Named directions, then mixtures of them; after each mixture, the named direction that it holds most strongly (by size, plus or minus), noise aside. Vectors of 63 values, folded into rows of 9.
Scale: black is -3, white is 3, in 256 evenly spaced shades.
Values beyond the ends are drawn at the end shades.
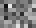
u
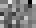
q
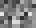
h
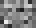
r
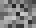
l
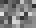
h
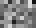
q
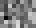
u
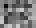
r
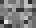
r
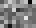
q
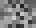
l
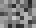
l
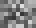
l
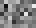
h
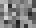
u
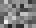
l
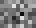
l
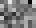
q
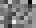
q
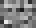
r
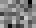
q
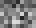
h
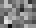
r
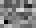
r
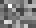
u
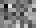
u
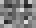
r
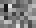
u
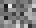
u
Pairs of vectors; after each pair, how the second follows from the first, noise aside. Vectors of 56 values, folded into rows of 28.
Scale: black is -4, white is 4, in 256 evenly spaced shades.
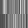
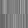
shrunk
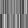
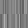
shrunk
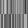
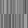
shrunk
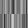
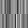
shuffled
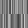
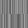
shrunk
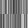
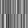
shuffled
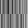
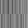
shrunk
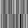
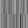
shrunk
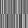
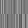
shrunk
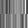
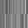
shrunk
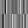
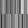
shuffled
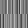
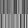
shuffled
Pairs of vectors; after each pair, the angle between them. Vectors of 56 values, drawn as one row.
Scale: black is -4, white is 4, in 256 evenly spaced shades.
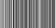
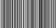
partly opposed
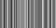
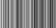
orthogonal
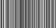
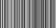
partly opposed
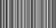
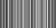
nearly parallel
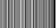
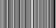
nearly parallel
